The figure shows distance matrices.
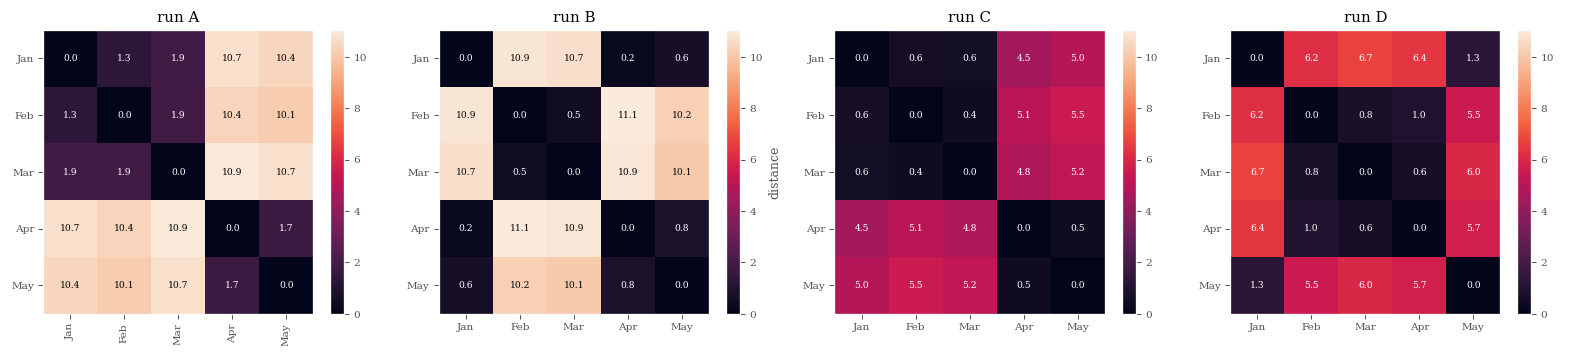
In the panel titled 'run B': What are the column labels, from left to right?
Jan, Feb, Mar, Apr, May
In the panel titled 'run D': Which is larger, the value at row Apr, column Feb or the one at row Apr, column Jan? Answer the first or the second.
the second
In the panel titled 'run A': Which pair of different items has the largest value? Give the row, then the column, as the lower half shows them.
Apr, Mar
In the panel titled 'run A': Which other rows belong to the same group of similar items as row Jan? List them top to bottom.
Feb, Mar
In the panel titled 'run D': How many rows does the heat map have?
5
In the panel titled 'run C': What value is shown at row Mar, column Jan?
0.6
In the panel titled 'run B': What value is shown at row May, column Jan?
0.6
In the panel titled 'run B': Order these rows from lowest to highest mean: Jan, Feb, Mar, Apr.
Jan, Apr, Mar, Feb
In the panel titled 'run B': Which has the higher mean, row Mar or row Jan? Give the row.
Mar
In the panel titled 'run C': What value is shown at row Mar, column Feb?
0.4
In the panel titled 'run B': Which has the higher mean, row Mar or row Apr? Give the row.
Mar
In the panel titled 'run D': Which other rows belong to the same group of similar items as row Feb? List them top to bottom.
Mar, Apr
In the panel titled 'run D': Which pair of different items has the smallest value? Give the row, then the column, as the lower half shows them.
Apr, Mar
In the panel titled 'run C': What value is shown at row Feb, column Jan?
0.6
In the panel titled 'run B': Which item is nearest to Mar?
Feb
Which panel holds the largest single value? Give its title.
run B
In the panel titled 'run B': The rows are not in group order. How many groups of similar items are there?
2
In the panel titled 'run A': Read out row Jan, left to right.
0.0 1.3 1.9 10.7 10.4
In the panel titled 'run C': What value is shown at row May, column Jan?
5.0
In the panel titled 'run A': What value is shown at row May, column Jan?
10.4
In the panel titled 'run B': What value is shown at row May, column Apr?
0.8
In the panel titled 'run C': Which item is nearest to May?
Apr
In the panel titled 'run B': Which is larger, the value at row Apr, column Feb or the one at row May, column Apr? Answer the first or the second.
the first
